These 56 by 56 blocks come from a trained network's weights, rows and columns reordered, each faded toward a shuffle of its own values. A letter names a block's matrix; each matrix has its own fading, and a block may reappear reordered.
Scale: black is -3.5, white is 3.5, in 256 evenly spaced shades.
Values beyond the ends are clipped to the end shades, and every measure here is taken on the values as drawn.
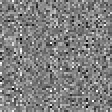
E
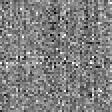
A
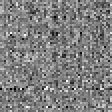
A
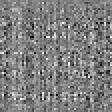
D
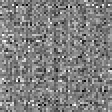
A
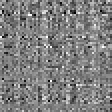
D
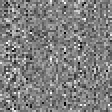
E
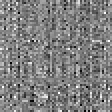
D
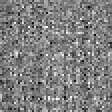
A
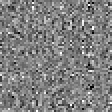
E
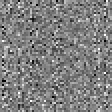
E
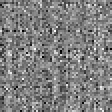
A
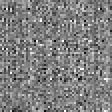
A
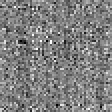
A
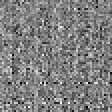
A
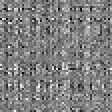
D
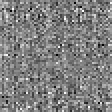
A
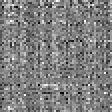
D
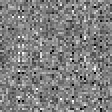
E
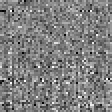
A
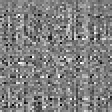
D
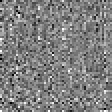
E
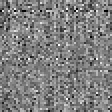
A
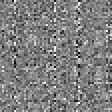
E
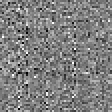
E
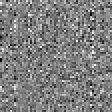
E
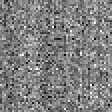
A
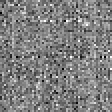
A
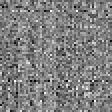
A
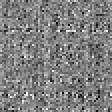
A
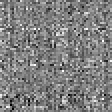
A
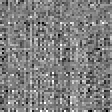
D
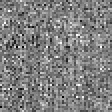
A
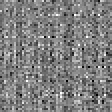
D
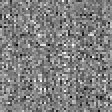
A
